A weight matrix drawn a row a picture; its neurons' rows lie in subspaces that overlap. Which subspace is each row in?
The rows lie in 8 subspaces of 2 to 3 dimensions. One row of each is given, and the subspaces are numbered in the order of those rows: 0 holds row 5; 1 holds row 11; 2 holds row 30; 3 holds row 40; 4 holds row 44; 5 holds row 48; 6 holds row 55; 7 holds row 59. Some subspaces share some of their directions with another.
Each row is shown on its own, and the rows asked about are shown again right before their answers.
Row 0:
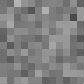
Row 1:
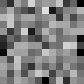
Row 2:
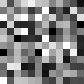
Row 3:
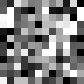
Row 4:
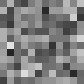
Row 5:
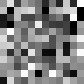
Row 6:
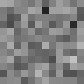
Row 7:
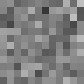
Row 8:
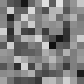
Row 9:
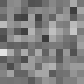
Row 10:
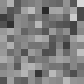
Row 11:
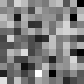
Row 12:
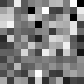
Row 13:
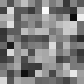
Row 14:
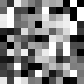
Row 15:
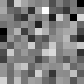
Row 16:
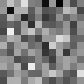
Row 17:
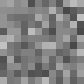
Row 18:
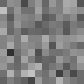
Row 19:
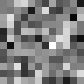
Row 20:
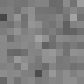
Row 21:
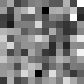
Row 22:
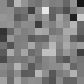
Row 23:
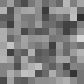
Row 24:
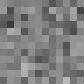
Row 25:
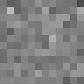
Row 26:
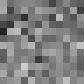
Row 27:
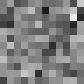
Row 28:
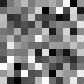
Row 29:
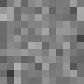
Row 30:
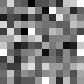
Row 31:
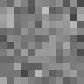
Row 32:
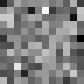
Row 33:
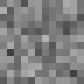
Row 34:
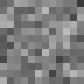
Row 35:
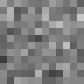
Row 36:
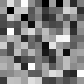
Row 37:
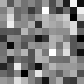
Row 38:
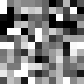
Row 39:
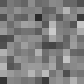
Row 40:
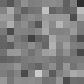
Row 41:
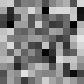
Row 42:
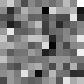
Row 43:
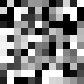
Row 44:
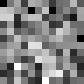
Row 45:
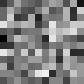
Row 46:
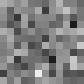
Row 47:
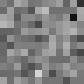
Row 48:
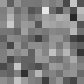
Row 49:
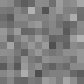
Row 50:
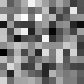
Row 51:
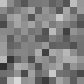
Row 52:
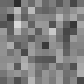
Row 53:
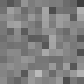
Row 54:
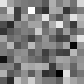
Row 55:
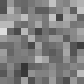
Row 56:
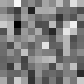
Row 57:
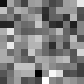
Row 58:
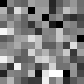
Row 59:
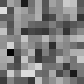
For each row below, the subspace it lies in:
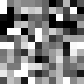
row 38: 6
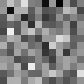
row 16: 0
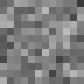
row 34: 5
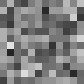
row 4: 7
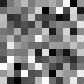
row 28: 5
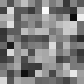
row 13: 7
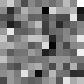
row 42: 3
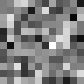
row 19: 0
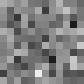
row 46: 1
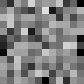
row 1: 2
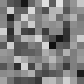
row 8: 0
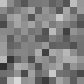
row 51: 5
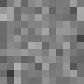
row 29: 4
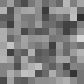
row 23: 7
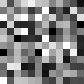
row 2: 2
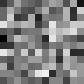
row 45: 2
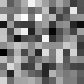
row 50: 2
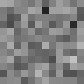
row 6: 1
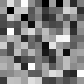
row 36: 0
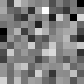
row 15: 6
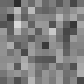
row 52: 3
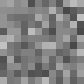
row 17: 2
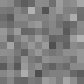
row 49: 0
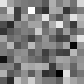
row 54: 4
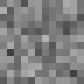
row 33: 7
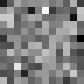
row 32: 4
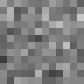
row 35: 4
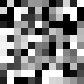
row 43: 4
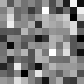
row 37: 5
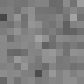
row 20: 1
